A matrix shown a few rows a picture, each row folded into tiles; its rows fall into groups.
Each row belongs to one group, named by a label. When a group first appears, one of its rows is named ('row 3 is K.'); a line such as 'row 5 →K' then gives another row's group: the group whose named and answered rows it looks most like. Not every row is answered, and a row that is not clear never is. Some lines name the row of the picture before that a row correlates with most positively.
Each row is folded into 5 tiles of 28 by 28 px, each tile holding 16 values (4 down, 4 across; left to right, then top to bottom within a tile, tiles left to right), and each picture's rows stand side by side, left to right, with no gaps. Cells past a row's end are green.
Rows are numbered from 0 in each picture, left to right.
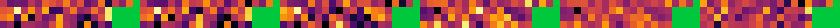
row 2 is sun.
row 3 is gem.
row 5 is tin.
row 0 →sun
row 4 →gem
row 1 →sun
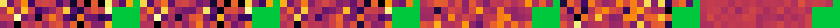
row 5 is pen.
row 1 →tin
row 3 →gem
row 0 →tin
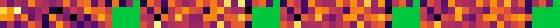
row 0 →sun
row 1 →pen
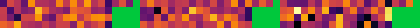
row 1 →gem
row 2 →sun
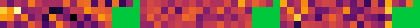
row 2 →tin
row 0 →sun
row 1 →pen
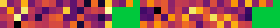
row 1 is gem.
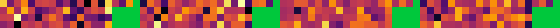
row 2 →gem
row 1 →pen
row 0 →tin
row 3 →pen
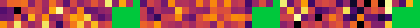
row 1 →pen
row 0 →gem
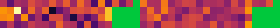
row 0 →sun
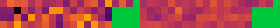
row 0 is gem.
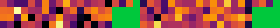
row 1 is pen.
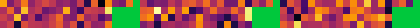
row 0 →tin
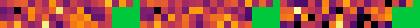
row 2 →sun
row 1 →gem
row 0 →gem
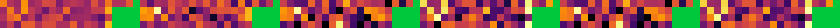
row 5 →tin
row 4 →sun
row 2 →sun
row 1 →sun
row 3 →tin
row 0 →tin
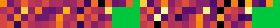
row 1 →tin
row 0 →tin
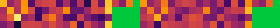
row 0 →tin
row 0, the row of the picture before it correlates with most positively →1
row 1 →tin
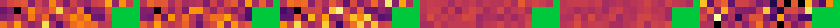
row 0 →gem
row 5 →tin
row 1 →gem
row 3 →pen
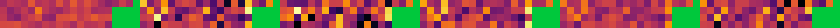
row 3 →tin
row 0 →pen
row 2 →sun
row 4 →tin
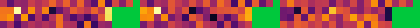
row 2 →gem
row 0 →sun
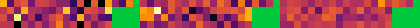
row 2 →pen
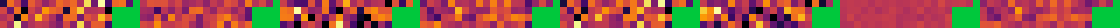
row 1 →gem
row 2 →sun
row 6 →pen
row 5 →sun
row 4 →pen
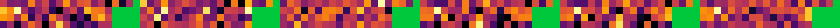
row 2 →pen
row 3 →sun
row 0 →sun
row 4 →sun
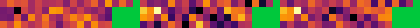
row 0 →gem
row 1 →sun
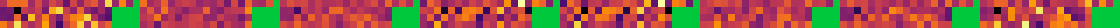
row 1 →tin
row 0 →gem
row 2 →gem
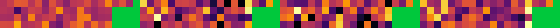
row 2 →sun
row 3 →tin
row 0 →gem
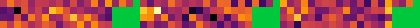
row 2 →tin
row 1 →sun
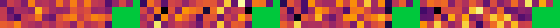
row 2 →pen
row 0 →pen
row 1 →pen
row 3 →gem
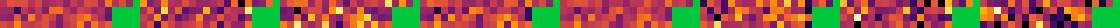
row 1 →tin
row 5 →pen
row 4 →gem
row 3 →gem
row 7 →sun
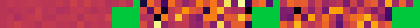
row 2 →gem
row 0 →pen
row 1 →pen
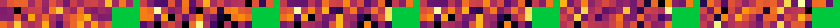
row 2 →sun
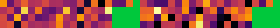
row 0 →tin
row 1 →sun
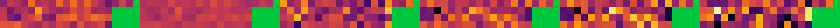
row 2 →tin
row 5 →sun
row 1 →pen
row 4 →gem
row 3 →gem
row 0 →pen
